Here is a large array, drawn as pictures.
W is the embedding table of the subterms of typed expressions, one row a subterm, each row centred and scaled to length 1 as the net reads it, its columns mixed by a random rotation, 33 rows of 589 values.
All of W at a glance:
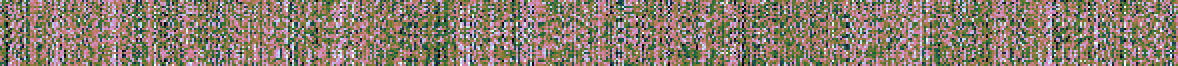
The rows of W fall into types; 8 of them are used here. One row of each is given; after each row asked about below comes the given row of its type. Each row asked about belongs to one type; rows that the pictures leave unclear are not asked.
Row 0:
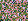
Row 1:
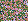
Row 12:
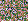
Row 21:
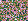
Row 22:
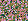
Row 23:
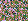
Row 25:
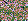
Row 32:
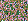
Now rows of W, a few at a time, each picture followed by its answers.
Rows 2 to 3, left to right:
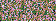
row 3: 32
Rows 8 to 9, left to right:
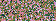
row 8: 22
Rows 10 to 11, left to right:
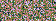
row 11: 12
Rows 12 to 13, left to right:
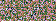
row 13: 32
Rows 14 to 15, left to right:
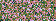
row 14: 0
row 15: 23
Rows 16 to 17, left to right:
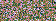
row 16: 21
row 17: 12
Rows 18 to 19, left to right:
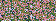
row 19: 0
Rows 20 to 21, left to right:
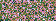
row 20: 0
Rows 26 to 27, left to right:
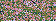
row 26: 1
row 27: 25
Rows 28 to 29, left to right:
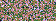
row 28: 25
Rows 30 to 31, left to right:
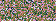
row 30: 12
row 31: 32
